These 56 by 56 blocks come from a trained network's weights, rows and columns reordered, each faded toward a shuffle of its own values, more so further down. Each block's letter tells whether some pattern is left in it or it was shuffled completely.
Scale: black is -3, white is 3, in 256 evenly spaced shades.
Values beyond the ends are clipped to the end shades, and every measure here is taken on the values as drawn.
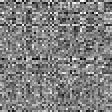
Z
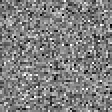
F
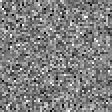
F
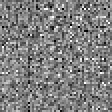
Z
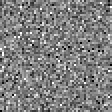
F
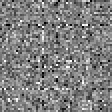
Z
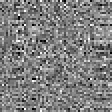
Z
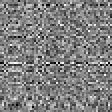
Z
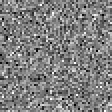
F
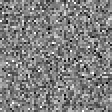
F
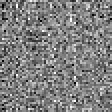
Z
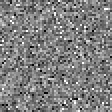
F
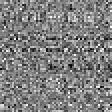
Z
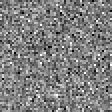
F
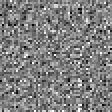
Z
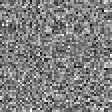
Z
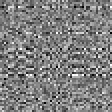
Z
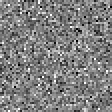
F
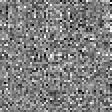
Z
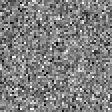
F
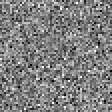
F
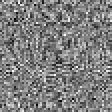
Z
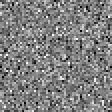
F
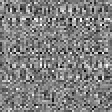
Z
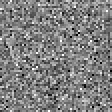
F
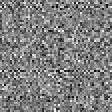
Z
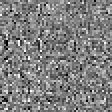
Z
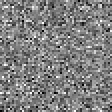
Z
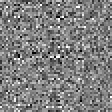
Z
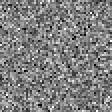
F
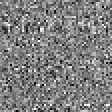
Z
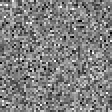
F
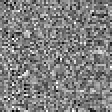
Z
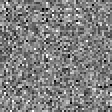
Z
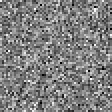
F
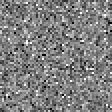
F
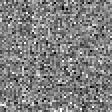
F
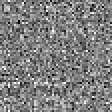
Z
